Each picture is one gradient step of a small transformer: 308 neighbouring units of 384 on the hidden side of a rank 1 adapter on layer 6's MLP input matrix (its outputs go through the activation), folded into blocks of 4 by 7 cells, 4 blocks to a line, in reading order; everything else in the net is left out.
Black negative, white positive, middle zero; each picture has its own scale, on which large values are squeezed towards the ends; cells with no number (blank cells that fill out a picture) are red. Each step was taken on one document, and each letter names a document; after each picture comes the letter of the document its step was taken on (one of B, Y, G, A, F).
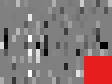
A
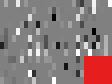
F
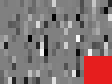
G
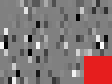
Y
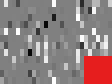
F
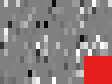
F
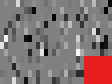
G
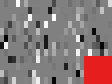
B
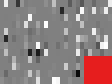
A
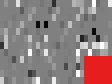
F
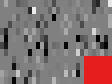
G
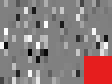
Y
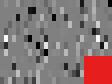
G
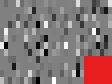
G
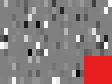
A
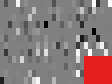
F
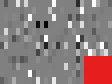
B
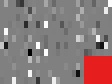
A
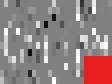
F
